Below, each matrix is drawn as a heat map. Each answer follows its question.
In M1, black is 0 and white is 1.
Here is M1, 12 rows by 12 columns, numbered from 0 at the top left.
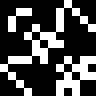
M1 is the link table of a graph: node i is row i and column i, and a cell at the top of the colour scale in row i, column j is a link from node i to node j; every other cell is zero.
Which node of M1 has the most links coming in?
node 7
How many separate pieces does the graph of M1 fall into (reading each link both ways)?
1
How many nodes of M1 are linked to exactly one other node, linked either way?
1
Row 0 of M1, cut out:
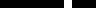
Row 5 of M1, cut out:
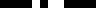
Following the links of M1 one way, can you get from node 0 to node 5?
yes
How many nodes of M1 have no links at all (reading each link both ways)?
0
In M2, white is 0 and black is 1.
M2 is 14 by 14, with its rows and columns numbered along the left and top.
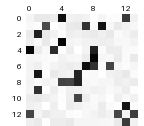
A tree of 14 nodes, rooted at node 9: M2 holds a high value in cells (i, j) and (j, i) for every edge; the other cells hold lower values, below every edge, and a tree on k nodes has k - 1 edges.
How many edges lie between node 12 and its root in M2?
7
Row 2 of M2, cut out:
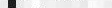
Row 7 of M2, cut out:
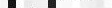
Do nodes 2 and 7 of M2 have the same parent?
yes
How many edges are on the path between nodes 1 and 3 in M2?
5
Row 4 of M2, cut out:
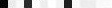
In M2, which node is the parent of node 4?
8
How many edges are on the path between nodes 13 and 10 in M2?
6
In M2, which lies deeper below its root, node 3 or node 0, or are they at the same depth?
the same depth
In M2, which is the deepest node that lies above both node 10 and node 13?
6
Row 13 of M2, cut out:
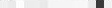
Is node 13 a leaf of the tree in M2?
yes
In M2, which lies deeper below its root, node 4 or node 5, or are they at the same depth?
the same depth
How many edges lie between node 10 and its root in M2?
4
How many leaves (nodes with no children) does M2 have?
6
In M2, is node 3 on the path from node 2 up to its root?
no
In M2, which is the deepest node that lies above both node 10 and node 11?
6
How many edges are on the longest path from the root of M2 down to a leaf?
8
